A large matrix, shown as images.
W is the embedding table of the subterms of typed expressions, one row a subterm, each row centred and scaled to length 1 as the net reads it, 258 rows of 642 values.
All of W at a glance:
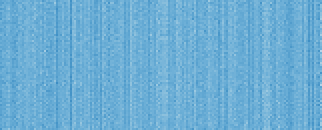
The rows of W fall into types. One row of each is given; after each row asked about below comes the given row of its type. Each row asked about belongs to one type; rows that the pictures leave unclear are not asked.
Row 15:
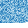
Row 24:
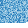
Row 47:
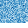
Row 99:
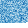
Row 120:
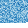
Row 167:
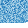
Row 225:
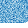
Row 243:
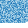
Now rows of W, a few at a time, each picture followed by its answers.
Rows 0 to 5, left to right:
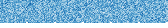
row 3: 15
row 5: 47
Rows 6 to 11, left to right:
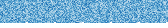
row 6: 47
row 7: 120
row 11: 24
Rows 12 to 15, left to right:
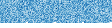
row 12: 225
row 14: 225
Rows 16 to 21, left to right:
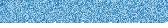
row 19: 167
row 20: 15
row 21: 15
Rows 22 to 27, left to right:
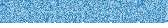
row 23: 24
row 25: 47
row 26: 243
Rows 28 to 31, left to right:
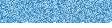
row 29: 47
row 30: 167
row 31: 243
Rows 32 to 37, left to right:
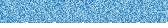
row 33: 225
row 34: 120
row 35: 167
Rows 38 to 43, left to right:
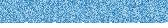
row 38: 225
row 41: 24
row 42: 15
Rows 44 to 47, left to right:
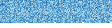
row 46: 24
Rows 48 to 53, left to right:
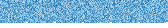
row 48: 243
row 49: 15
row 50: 120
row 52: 167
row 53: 167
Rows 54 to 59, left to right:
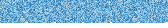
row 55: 15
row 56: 120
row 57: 24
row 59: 167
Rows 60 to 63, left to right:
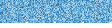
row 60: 15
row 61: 47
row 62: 47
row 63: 243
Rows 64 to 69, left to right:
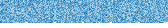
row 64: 15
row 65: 47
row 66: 24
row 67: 15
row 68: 99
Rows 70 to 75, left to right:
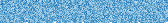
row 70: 167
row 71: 15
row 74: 24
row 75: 225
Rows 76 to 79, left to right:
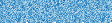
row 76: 24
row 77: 15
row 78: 167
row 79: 24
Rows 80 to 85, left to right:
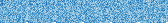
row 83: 99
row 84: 225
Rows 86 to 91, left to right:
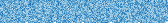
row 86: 47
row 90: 99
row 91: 15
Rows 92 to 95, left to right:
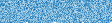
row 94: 47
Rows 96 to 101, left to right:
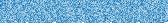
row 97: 225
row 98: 99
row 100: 167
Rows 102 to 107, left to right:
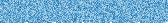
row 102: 167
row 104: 24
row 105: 243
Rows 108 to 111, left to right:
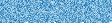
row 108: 15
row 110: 167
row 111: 15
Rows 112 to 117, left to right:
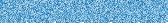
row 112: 24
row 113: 243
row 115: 167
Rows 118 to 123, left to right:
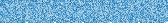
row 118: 47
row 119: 120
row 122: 24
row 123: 15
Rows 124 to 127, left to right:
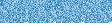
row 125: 225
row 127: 225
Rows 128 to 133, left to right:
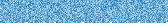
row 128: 167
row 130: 15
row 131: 225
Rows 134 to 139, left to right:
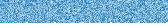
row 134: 120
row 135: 120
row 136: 15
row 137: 24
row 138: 243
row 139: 120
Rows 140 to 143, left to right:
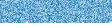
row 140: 243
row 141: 99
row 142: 24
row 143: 243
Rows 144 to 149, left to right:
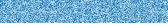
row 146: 47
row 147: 15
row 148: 225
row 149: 24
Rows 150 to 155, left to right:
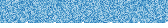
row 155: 47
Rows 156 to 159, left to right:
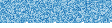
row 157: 243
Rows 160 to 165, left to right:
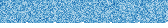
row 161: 47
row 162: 225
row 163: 120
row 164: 99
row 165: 47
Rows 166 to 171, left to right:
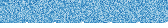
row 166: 120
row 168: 243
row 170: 225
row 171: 225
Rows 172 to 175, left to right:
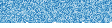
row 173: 225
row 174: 47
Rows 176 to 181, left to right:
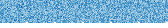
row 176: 15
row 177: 24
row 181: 243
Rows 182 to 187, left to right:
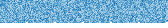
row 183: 243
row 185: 24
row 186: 24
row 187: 47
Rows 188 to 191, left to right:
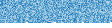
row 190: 243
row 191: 24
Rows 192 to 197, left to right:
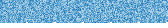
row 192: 24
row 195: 120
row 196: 243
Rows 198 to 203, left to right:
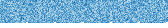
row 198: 99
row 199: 120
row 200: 225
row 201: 47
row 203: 120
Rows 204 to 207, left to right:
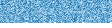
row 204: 167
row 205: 99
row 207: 47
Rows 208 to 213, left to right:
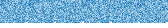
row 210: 243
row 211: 47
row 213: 120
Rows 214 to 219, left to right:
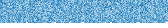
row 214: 24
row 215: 99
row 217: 120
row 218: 167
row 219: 15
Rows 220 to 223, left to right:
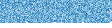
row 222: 243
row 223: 47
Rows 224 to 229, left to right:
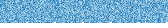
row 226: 24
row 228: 167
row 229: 243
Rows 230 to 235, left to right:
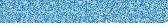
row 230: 24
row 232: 24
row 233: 99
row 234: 47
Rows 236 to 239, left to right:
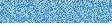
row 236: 15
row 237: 120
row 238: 225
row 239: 243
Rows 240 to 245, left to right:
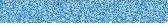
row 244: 99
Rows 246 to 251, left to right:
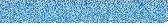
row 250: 225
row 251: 15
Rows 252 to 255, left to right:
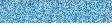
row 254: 24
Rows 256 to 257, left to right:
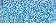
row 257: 243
